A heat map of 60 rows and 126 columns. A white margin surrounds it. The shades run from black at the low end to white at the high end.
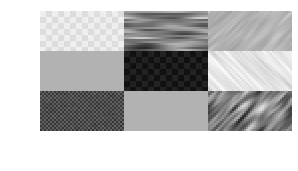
It is made of 3 by 3 panels. Panel 1,1: very high, checkered, faint in contrast. Panel 1,2: middling, streaked across, strong in contrast. Panel 1,3: high, slanting up to the right, faint in contrast. Panel 2,1: high, flat. Panel 2,2: very low, checkered, faint in contrast. Panel 2,3: very high, slanting down to the right, faint in contrast. Panel 3,1: low, checkered. Panel 3,2: high, flat. Panel 3,3: middling, slanting up to the right, strong in contrast.
